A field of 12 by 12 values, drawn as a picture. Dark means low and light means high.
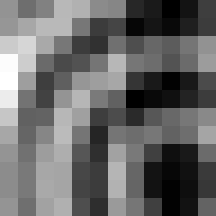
Rings: centred on the bottom right. Slope: up to the left. Calmest part: bottom left.
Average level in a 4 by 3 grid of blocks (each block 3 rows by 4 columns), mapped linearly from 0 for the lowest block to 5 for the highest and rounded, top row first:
5 2 1
4 3 1
4 2 2
4 3 0
